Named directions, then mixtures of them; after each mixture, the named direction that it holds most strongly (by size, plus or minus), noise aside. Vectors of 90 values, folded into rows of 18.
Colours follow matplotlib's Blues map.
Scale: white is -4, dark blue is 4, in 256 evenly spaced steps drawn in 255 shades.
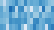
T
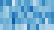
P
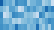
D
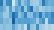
P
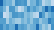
D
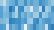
T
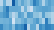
P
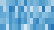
T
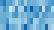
T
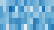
T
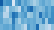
P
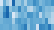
P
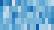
P
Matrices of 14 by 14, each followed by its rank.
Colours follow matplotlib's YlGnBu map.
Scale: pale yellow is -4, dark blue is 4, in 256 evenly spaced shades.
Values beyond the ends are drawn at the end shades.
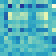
two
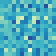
three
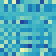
three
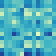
two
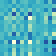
two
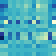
two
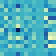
two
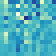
three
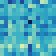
three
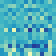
three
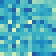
three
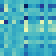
two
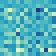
three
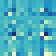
two
